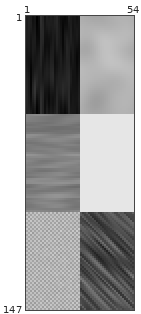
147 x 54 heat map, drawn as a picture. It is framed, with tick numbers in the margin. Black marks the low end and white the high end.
It is made of 3 by 2 panels. Panel 1,1: very low, streaked downward, faint in contrast. Panel 1,2: high, smooth, faint in contrast. Panel 2,1: middling, streaked across, faint in contrast. Panel 2,2: very high, flat. Panel 3,1: high, checkered. Panel 3,2: low, slanting down to the right.
